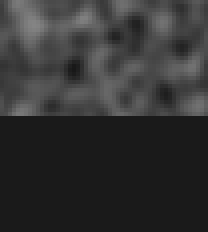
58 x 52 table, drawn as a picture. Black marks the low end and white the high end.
The table splits into 2 rows of 1 panel. Panel 1,1: low, blotchy. Panel 2,1: very low, flat.
